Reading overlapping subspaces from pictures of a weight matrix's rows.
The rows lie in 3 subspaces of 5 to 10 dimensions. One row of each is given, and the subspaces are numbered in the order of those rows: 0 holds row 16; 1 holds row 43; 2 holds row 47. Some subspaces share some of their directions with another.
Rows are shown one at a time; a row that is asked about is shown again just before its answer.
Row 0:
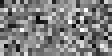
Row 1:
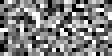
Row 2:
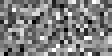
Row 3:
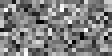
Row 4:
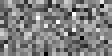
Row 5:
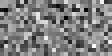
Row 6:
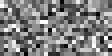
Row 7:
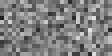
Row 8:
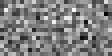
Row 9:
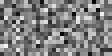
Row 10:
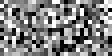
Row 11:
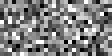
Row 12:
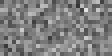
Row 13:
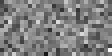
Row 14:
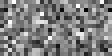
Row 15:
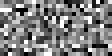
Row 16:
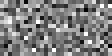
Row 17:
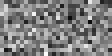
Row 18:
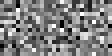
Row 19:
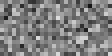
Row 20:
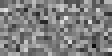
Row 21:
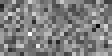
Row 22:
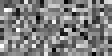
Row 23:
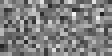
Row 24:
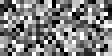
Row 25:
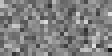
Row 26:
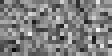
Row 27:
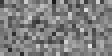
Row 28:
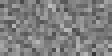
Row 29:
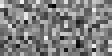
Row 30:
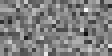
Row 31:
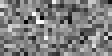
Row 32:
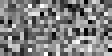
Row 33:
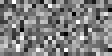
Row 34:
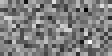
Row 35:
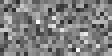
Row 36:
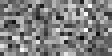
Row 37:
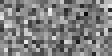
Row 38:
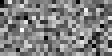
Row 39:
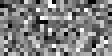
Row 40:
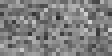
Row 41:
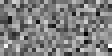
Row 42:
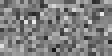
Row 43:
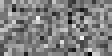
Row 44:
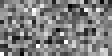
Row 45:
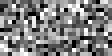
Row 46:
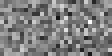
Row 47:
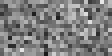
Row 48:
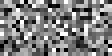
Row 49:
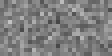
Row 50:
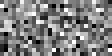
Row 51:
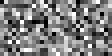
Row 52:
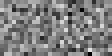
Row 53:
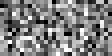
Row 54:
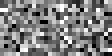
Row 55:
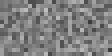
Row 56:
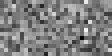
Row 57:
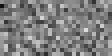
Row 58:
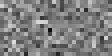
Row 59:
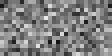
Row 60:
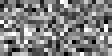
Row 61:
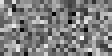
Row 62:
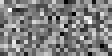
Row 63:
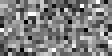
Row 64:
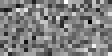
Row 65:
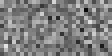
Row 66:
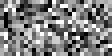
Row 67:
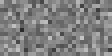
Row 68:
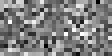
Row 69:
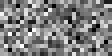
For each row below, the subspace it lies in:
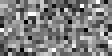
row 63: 1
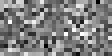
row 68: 2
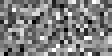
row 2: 1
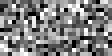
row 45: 1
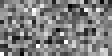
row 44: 2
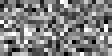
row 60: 2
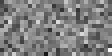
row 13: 0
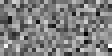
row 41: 0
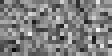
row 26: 2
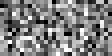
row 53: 2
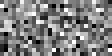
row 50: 0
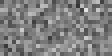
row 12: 1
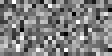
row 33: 0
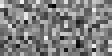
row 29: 0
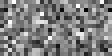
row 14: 0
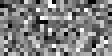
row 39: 0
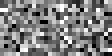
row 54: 1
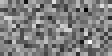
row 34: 0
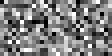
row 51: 2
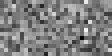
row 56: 1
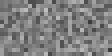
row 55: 1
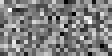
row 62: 1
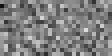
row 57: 0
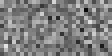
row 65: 1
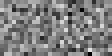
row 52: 1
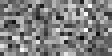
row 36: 2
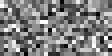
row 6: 0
